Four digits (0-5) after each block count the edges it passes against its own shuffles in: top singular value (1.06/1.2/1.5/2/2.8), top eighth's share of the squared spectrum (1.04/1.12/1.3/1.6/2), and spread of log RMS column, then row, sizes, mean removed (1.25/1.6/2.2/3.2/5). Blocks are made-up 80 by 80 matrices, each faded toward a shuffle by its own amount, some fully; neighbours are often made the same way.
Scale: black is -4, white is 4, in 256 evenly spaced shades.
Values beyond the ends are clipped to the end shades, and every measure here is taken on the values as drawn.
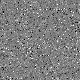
1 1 0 1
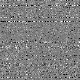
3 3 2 3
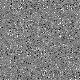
1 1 1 1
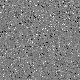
0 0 0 1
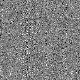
1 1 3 0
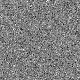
2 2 0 0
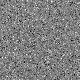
1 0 0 0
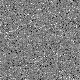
0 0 0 0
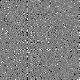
4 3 2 1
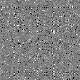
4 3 2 2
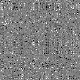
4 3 2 2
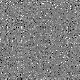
3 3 1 1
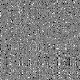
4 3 2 1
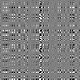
5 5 4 4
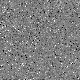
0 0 0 0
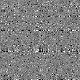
4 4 1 3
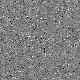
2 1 0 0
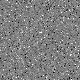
1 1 0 0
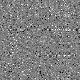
3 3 1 1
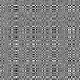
5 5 4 4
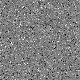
2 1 0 0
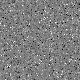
0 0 0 0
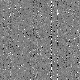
3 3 2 0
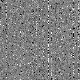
2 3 3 0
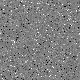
0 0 0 0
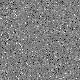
2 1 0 0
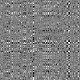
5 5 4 3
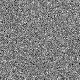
3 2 1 0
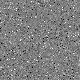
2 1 0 0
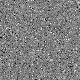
2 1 0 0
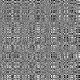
5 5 4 4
